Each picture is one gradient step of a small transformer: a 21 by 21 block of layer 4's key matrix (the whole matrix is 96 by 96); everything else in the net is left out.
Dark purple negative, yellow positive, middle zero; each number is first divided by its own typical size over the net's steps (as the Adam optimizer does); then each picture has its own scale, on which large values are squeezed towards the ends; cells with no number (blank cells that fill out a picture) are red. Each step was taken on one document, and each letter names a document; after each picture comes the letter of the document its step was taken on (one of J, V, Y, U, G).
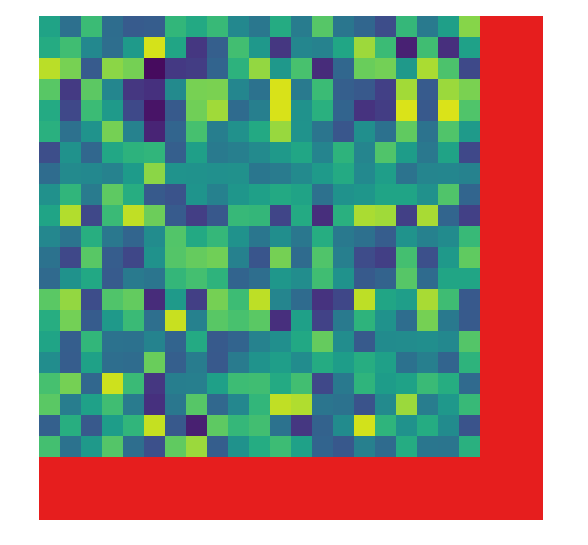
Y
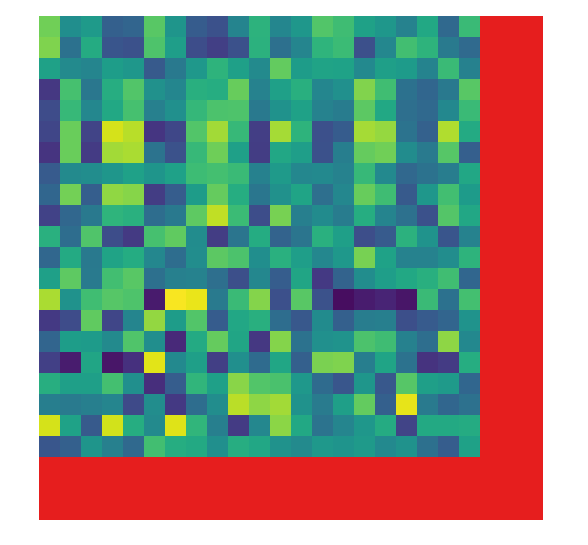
Y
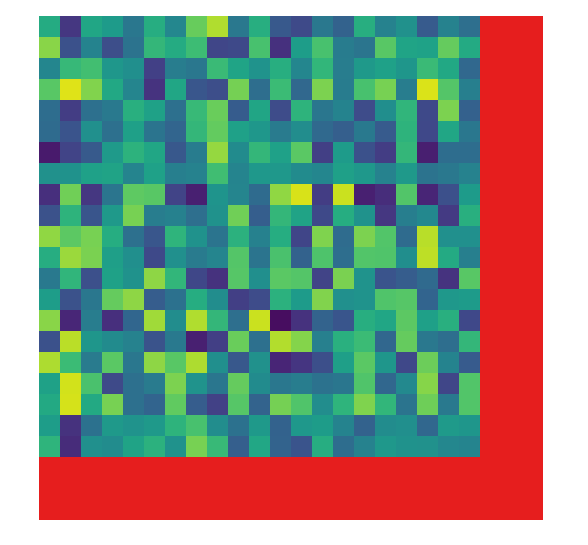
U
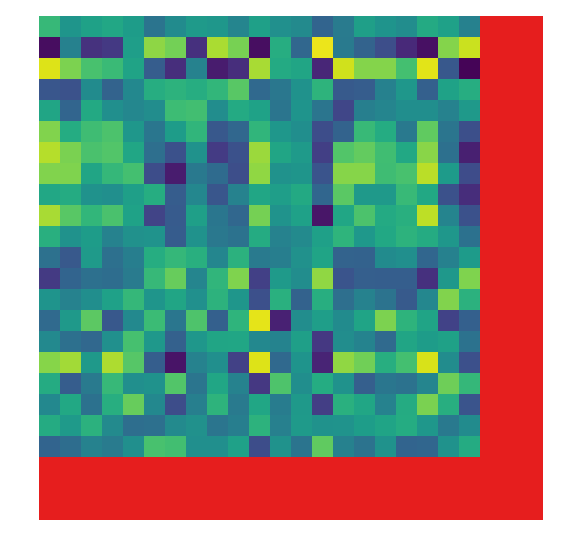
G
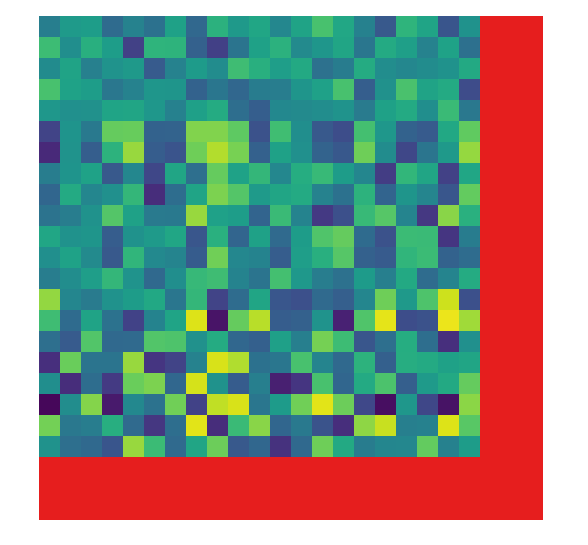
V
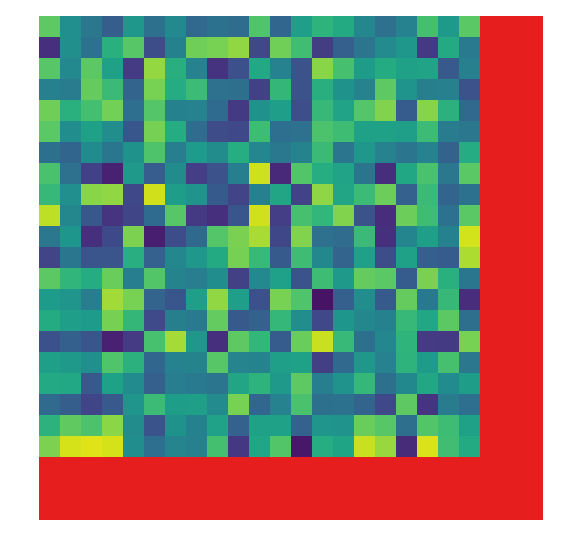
V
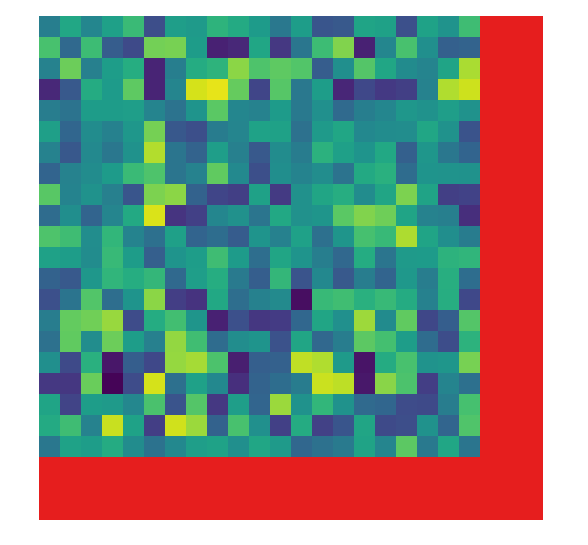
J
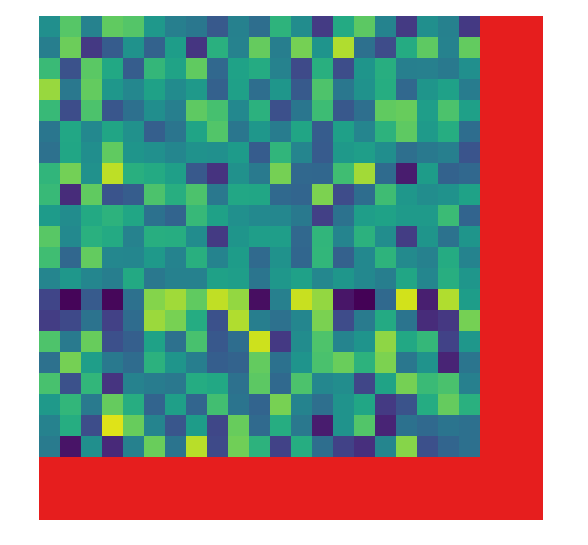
G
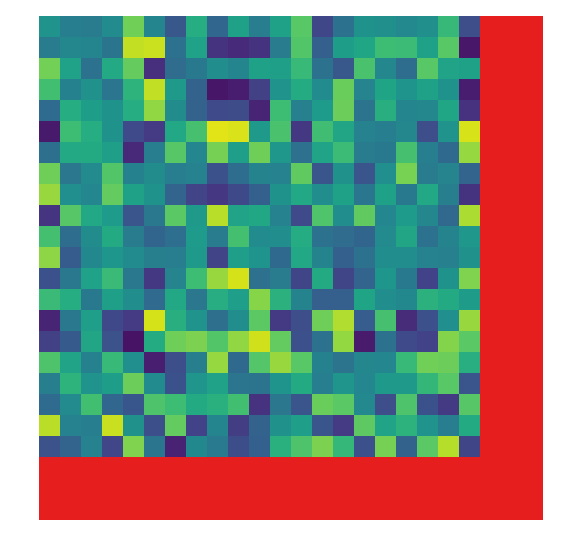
V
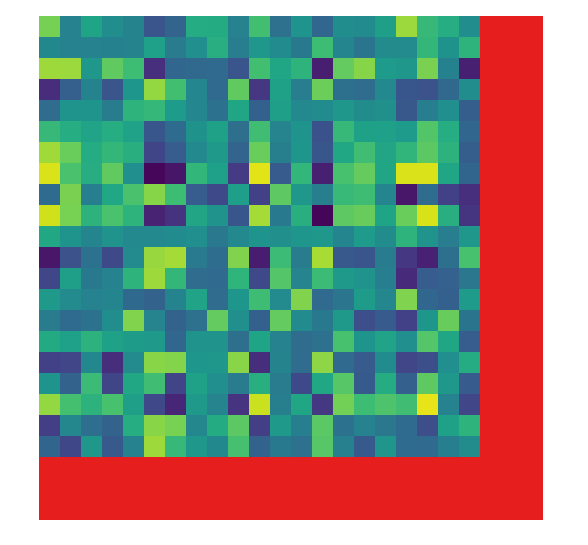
G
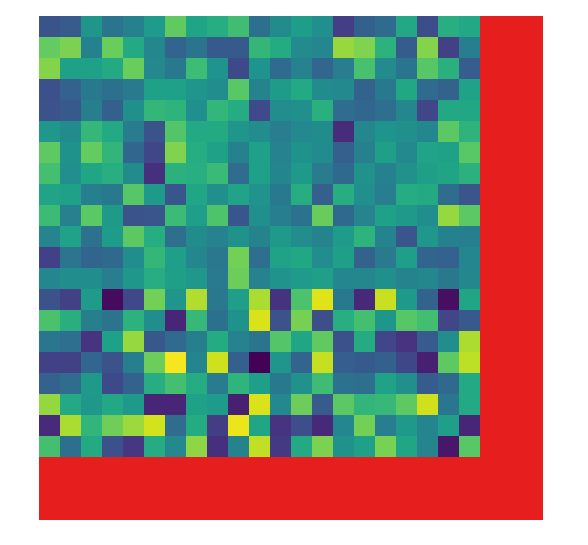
G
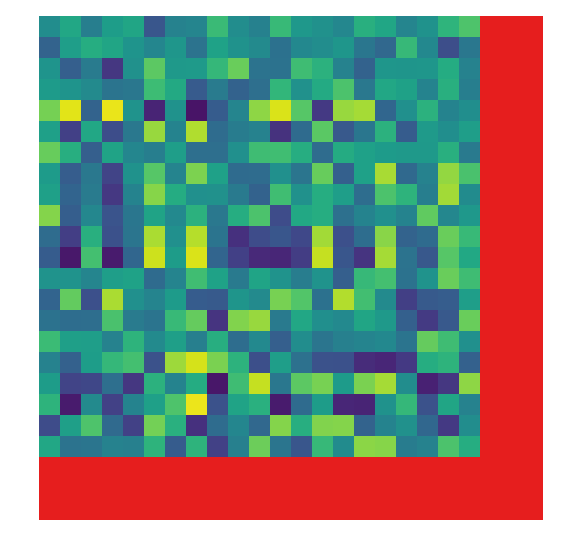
V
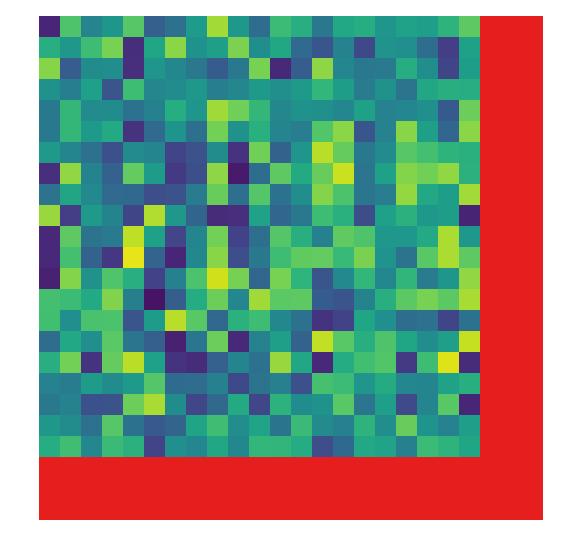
V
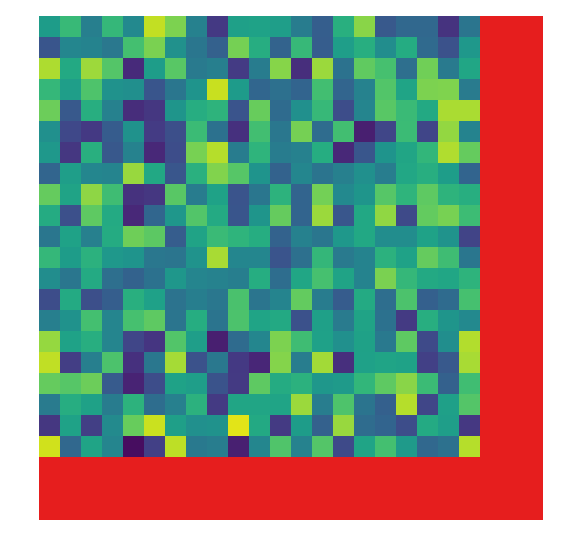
U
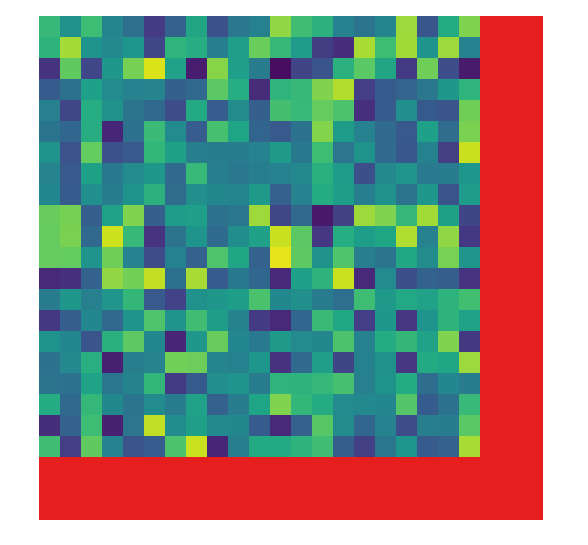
J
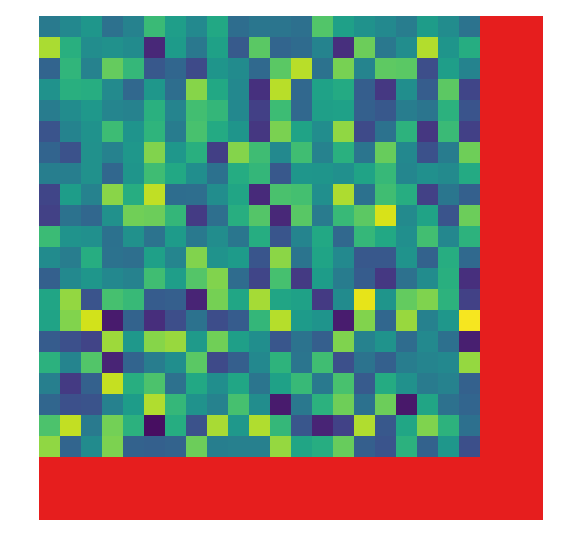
J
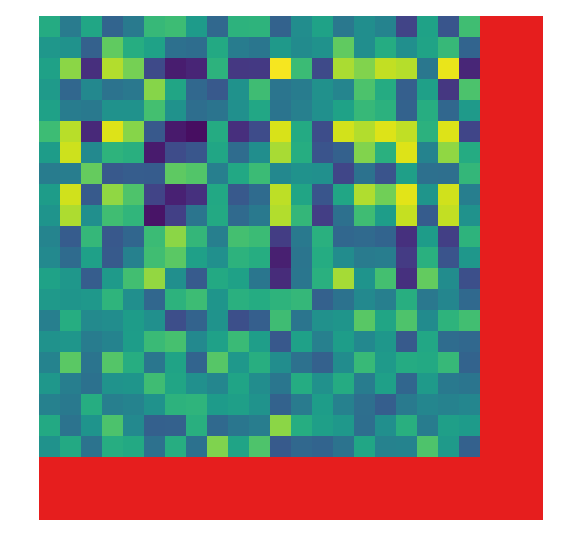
Y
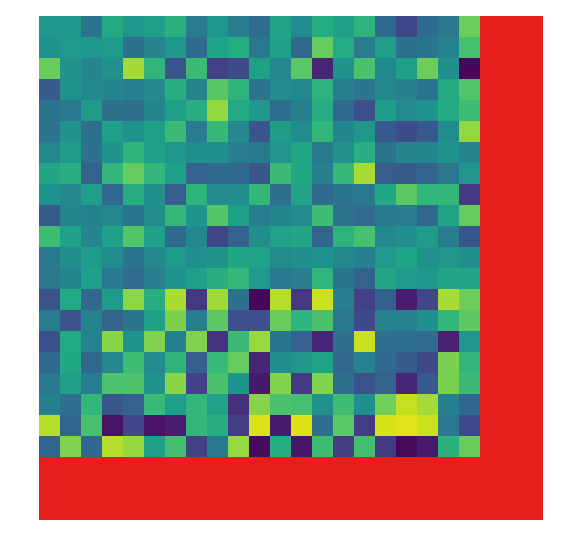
G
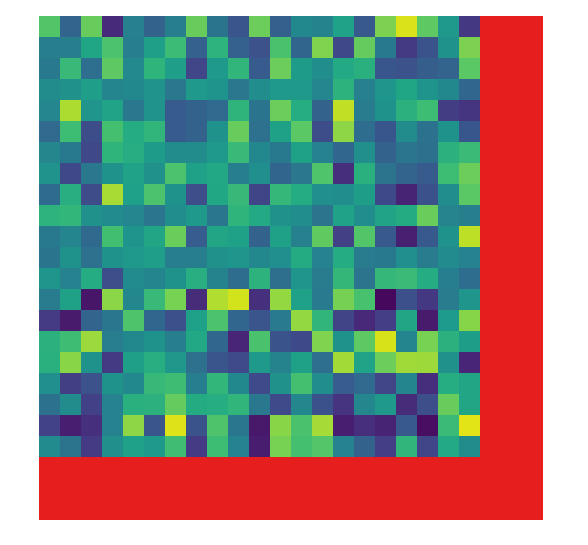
U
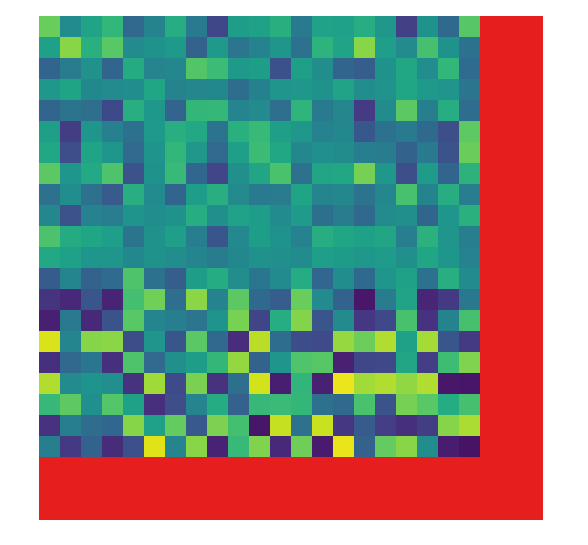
U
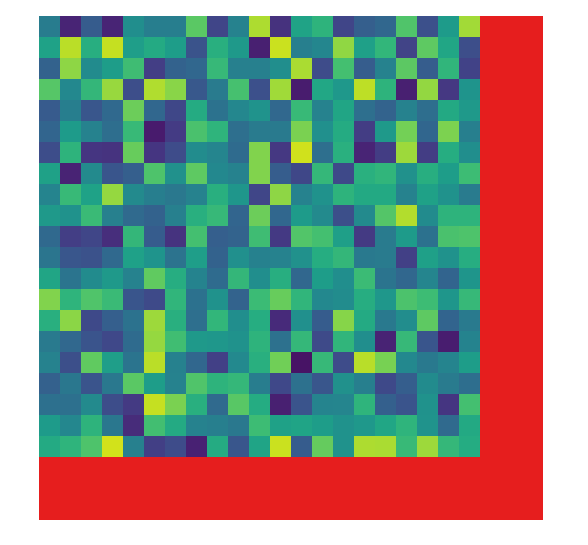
U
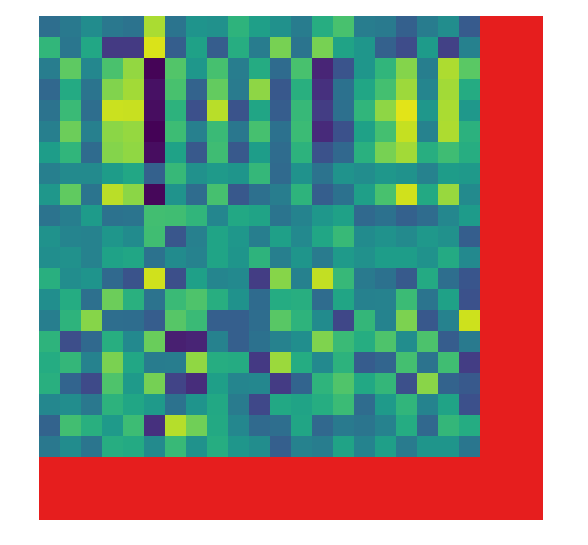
Y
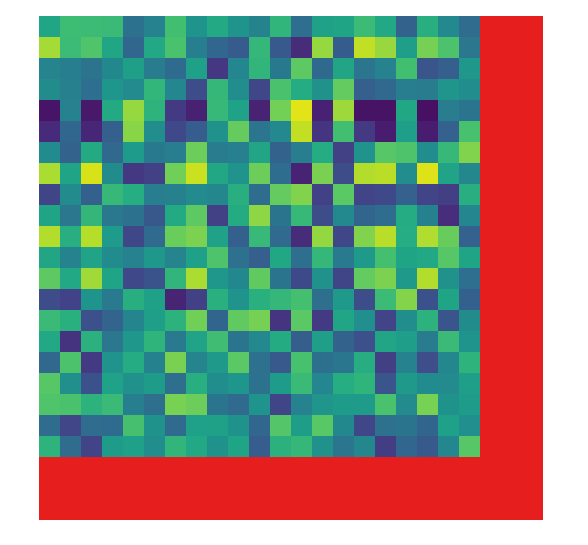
U
